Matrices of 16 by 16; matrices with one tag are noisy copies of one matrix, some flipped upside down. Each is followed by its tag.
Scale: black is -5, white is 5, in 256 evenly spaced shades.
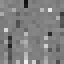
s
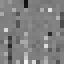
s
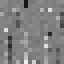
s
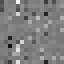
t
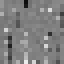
s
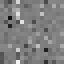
t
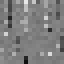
s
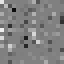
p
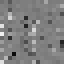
p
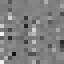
p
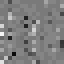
p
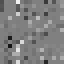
t
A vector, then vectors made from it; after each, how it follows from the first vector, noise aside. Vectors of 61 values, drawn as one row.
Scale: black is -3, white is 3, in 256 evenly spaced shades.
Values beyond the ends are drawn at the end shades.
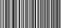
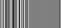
partly zeroed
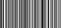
wrapped around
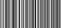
copied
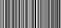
copied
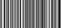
wrapped around
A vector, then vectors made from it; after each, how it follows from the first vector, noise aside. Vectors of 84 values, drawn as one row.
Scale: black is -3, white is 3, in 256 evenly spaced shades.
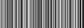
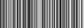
negated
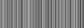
shrunk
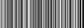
copied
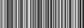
copied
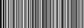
reversed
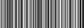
copied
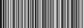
reversed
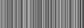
shrunk
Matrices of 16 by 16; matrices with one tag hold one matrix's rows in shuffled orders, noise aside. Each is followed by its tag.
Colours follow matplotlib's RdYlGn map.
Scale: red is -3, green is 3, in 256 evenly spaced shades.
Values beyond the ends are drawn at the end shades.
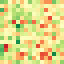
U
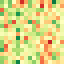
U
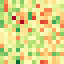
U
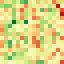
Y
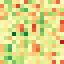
Y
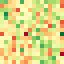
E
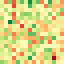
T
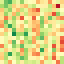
Y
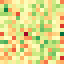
E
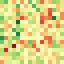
U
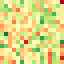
E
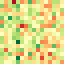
U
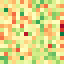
E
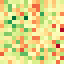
Y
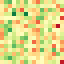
Y
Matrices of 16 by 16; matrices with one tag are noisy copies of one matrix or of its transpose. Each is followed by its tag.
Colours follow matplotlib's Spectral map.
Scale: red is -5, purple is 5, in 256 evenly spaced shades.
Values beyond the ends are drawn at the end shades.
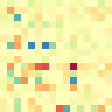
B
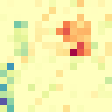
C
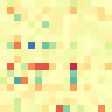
B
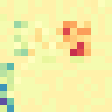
C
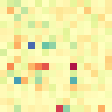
B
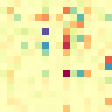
B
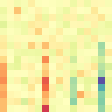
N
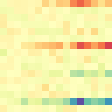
N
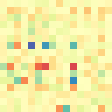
B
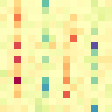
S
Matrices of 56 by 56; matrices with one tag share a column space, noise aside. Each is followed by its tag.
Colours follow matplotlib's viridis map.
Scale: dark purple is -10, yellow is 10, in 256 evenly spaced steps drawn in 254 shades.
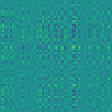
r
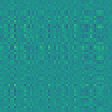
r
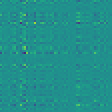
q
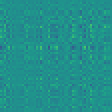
r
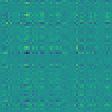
q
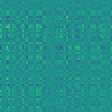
r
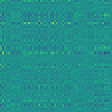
q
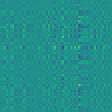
r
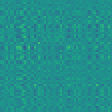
r
